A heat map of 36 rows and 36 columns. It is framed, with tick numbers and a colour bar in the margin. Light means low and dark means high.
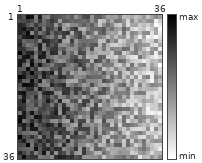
No regular stripes run through it. The texture is fine-grained noise. No single row or column stands out from its neighbours. Values rise toward the left.
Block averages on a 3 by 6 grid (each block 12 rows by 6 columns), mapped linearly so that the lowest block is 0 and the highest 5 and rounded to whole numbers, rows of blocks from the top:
5 4 3 2 1 0 / 5 4 3 2 1 0 / 5 4 3 2 1 0
